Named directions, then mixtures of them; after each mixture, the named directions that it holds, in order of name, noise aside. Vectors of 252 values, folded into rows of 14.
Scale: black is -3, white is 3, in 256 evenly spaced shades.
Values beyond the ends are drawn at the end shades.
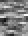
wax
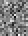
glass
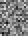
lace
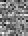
lace, wax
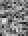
glass, lace, wax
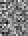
lace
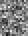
glass, lace, wax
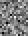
glass, lace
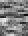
wax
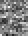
glass, lace, wax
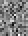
glass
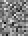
glass, lace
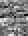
glass, wax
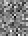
glass
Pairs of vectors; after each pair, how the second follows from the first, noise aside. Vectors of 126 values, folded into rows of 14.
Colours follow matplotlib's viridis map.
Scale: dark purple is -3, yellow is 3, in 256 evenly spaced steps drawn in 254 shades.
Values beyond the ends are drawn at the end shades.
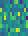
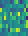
copied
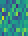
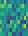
reversed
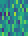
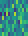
copied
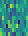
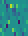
partly zeroed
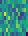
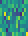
sign-scrambled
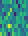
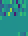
partly zeroed
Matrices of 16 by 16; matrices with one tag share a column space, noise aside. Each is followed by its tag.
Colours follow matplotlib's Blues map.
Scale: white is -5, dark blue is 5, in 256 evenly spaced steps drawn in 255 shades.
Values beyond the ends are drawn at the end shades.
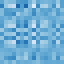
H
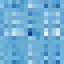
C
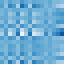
C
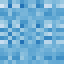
H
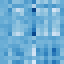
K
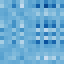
H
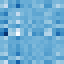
C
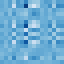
H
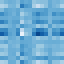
C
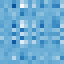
H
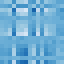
K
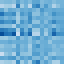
C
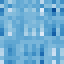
K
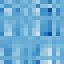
K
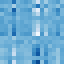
K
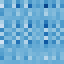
H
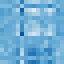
K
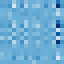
H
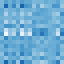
C
